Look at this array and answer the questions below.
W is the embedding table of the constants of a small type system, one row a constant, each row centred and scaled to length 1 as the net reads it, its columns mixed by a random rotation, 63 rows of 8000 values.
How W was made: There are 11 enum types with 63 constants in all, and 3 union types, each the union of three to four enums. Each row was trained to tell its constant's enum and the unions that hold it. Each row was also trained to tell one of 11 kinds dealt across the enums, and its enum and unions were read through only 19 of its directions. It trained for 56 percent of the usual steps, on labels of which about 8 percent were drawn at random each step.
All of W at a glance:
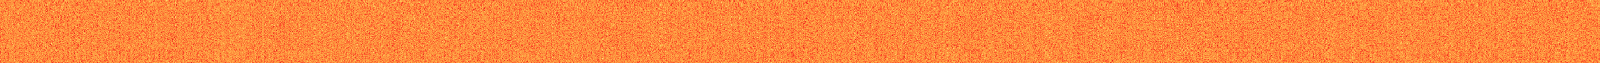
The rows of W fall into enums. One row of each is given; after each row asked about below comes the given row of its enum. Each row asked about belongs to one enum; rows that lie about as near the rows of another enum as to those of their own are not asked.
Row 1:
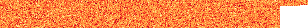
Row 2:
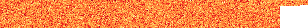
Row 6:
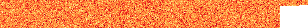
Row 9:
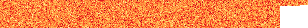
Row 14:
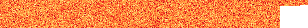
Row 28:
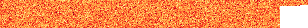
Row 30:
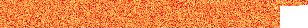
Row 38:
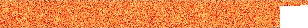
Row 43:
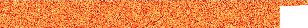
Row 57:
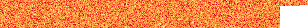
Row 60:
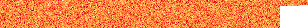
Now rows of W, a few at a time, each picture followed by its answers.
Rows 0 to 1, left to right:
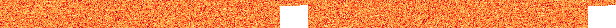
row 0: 9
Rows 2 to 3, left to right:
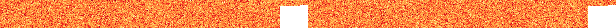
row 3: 6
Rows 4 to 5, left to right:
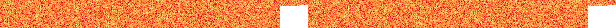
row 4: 28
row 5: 28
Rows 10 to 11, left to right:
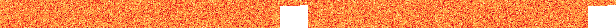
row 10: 30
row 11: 6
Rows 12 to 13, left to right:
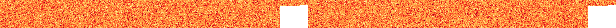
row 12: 28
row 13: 57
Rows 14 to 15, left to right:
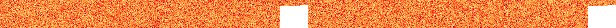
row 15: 60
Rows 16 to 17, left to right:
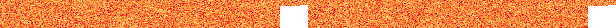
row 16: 2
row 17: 2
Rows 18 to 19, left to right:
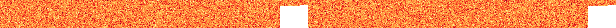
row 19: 60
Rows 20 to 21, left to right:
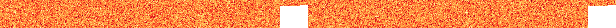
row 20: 30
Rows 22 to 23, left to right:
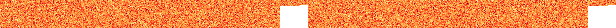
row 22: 60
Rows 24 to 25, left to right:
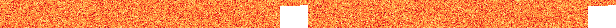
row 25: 2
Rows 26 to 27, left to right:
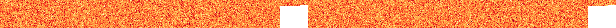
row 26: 57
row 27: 28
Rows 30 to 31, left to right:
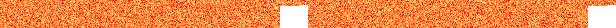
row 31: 6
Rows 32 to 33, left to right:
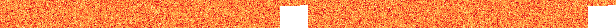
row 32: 57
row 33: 57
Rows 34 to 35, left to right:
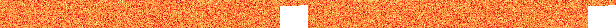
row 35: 28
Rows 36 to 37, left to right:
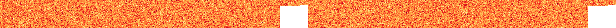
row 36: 60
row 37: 57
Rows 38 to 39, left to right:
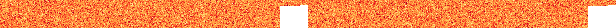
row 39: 30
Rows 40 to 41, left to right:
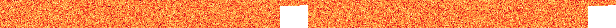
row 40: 60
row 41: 9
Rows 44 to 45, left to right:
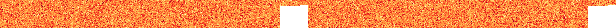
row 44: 38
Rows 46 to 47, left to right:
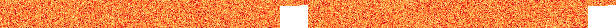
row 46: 28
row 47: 6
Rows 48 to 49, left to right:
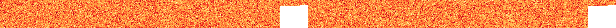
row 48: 6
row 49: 30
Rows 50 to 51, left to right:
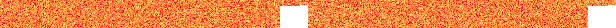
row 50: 30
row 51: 57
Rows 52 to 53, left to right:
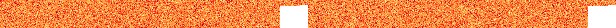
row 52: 6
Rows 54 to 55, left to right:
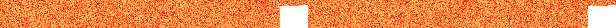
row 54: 14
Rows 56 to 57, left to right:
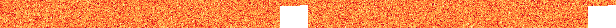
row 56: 43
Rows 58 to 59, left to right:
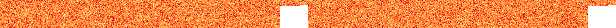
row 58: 30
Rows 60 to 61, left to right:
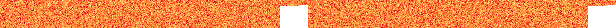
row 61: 60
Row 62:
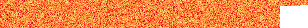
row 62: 2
